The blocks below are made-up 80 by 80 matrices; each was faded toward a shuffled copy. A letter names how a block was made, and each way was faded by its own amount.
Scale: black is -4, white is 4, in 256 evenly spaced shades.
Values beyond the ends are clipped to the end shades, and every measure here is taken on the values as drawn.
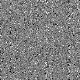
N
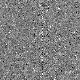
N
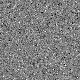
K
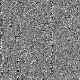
N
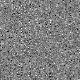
N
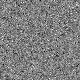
K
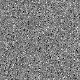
N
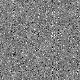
N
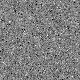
K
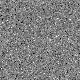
K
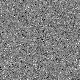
K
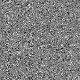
N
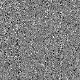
N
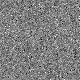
K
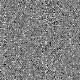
N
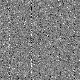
N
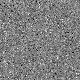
K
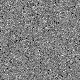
K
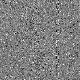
N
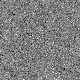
K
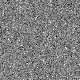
K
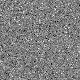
K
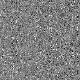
N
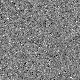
K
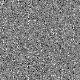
N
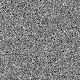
K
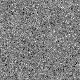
K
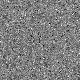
K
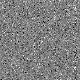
N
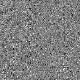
N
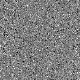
N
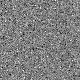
K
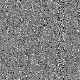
N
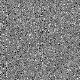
N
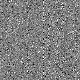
N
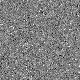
K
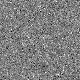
K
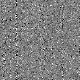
N
